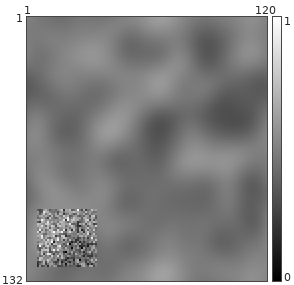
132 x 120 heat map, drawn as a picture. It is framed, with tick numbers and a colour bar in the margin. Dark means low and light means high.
No single row or column stands out from its neighbours. Values change most from cell to cell in the bottom left. An odd patch, rougher than its surroundings, sits in the bottom left. The halves do not mirror each other. A few values lie far out on both sides of the bulk.
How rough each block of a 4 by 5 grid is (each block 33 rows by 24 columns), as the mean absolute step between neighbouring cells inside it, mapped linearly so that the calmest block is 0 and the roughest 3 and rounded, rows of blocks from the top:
0 0 0 0 0 / 0 0 0 0 0 / 0 0 0 0 0 / 3 2 0 0 0
